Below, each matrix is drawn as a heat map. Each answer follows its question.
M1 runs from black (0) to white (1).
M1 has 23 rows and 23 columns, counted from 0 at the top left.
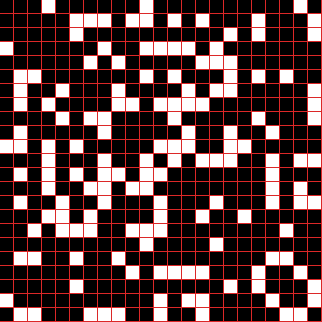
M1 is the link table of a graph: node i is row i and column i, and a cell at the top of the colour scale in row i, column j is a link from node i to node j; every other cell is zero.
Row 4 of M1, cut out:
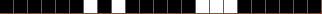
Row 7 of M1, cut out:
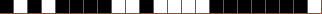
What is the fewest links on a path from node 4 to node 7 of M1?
2
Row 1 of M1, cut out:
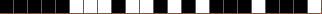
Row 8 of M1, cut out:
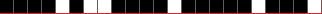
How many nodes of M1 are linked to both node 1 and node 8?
5
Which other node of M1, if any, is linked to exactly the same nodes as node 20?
node 2
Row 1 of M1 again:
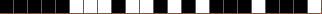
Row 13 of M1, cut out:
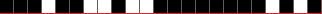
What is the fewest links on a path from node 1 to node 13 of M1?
2
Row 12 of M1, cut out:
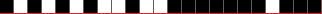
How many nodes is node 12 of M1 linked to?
8
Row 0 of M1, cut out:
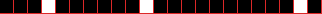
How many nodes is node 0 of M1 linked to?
3
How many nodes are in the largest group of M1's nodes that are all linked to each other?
4
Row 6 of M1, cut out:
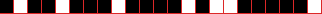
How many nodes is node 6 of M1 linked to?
7
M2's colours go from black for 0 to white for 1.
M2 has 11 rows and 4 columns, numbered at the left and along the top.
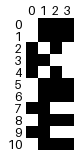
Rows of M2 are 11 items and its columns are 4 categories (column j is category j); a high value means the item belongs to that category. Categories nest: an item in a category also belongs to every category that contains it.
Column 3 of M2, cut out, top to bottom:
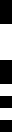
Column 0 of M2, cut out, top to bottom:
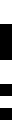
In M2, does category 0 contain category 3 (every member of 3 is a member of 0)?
no
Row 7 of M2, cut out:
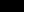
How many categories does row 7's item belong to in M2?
2
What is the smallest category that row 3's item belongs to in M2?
2
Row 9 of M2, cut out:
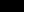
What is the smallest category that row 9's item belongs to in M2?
2
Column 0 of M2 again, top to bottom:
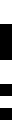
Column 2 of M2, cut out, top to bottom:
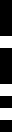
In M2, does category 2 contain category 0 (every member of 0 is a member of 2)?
no
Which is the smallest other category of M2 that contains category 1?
3
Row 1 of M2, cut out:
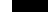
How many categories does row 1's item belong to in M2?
1
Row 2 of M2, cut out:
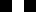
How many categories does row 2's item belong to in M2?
2
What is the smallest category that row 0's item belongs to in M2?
0
